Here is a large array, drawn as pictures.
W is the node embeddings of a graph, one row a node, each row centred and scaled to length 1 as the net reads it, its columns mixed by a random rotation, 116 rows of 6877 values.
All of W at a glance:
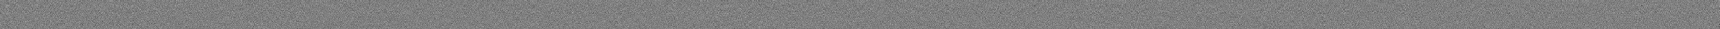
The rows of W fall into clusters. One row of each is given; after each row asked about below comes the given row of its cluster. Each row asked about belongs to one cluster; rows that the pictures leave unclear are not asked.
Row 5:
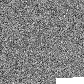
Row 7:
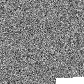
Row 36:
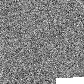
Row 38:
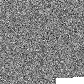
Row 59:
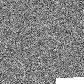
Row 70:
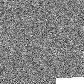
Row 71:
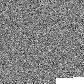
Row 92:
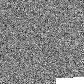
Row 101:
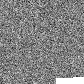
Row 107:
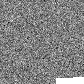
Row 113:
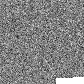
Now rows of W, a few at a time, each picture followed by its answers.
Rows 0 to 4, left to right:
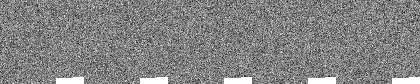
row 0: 5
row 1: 70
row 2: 101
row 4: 36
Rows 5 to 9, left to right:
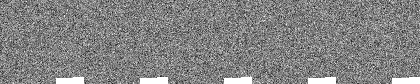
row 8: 107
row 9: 59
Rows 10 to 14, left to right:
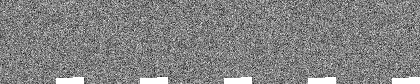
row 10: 71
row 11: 101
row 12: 5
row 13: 101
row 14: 71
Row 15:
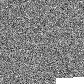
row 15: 92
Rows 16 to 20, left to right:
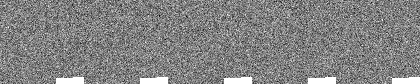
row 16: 7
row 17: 5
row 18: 7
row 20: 70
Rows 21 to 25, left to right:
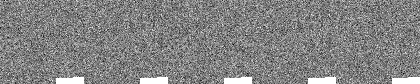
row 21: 36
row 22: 7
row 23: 36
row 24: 7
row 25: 70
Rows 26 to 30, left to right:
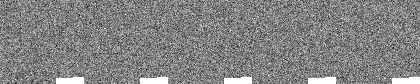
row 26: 36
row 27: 71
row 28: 113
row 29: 7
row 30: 107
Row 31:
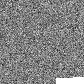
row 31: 71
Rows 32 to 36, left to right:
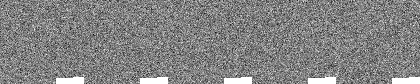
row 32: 113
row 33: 92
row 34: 38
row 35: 71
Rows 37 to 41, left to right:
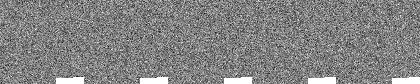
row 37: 101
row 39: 38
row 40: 70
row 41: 5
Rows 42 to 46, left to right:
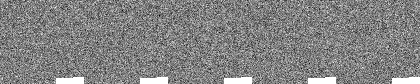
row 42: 92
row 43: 5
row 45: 92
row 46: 7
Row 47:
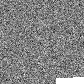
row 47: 59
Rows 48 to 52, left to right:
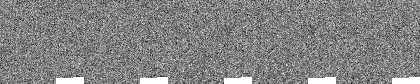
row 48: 101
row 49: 101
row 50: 36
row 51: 36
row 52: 36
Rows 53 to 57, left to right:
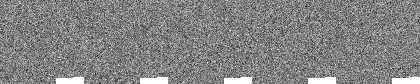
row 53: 107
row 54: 36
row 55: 113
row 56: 7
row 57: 71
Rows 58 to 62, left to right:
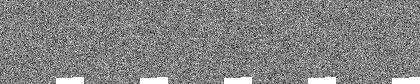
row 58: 70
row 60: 113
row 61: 36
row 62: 92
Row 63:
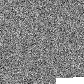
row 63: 101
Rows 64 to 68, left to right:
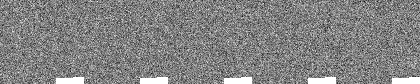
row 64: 101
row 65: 70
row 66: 92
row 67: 71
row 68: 101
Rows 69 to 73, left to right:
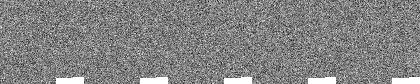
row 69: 70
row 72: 107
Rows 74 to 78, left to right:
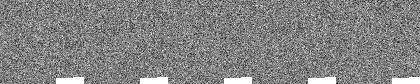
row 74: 59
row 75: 7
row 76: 38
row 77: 7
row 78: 101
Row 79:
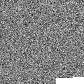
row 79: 71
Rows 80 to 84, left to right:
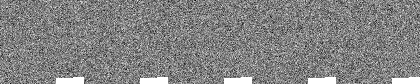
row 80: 92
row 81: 59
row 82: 5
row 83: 7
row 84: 5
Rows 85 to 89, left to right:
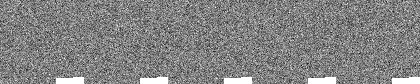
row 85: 107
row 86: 113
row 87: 107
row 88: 38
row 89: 71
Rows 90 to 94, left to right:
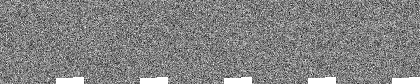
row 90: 107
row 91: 70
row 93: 59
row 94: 59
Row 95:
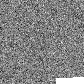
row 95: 5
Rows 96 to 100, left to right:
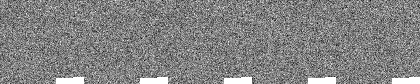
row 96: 92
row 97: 38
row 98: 92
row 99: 101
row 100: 92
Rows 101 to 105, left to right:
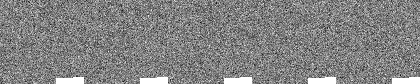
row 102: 5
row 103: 70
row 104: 71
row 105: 107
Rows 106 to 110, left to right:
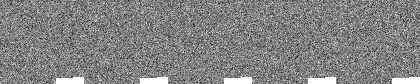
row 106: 38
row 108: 71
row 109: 107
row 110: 7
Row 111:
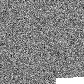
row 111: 92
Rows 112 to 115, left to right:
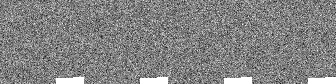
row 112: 107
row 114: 36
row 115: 101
